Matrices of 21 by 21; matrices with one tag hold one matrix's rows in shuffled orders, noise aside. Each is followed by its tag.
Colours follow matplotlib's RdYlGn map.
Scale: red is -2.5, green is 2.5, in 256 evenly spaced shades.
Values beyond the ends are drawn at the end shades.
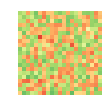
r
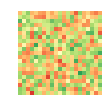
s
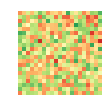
r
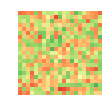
s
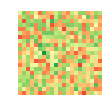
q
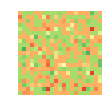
s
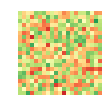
s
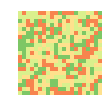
r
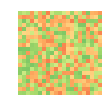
r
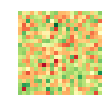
s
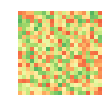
q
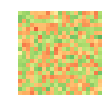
s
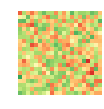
q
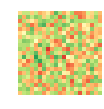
q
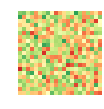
q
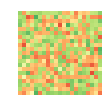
s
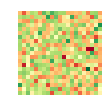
q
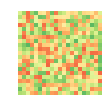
s
